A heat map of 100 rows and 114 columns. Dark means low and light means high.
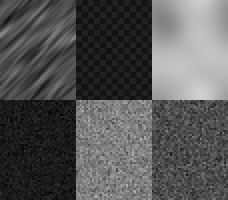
It is made of 2 by 3 panels. Panel 1,1: low, slanting up to the right. Panel 1,2: very low, checkered, faint in contrast. Panel 1,3: high, smooth. Panel 2,1: very low, fine-grained, faint in contrast. Panel 2,2: middling, fine-grained. Panel 2,3: low, fine-grained.
